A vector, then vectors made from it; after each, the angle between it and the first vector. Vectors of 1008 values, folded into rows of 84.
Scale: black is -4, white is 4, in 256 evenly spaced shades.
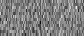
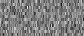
orthogonal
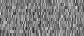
nearly parallel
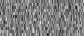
nearly opposite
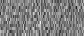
nearly opposite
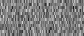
partly opposed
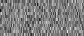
orthogonal
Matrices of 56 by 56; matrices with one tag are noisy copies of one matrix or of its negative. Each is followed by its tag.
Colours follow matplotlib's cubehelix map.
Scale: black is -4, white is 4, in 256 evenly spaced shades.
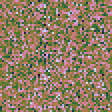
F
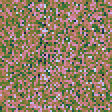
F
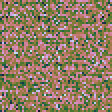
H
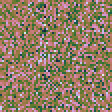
F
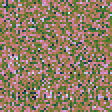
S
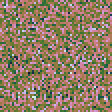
S
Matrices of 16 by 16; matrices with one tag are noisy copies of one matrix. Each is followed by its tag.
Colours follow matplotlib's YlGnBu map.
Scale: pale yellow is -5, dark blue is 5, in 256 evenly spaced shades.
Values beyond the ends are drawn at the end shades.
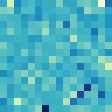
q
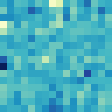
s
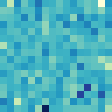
q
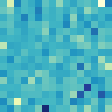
q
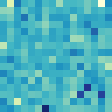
q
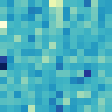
s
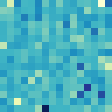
q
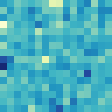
s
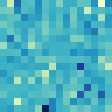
q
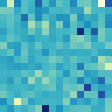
q
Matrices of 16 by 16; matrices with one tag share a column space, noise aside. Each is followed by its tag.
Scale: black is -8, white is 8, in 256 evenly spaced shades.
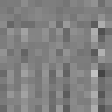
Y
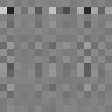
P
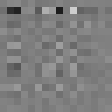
P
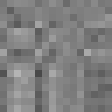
Y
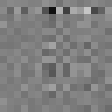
P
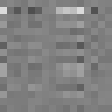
P
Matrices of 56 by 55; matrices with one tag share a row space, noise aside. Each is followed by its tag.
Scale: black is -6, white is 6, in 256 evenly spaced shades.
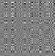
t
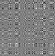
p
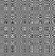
t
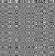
p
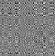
p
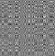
p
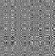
t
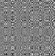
t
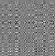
p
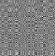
p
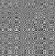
p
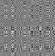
t
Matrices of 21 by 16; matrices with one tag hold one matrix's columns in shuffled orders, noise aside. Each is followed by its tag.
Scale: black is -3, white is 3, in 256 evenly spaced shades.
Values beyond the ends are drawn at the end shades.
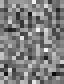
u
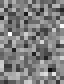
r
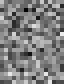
r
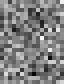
u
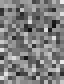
u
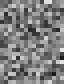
u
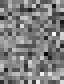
r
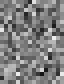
u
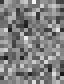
u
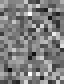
r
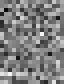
r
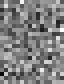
u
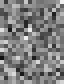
u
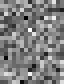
r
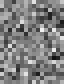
u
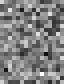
r
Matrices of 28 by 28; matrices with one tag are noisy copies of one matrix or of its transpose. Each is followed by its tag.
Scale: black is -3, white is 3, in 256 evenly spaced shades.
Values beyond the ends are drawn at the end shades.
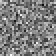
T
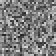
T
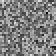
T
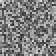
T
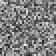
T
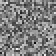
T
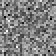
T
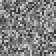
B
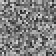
T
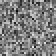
B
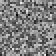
T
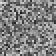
T
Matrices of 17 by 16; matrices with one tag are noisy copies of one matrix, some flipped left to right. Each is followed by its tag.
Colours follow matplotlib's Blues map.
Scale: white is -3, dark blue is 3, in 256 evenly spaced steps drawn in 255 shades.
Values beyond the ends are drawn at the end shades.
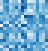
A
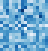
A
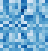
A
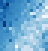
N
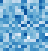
A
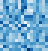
A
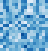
A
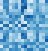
A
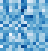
A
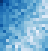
N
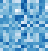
A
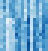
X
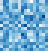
A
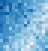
N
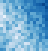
N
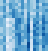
X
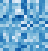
A
